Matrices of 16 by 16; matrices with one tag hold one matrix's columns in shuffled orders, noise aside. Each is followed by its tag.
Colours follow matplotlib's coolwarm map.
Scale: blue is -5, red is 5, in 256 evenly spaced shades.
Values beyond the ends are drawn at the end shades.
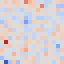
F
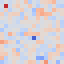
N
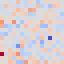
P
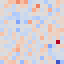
F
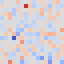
N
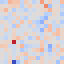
F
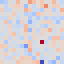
F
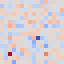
P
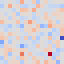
P
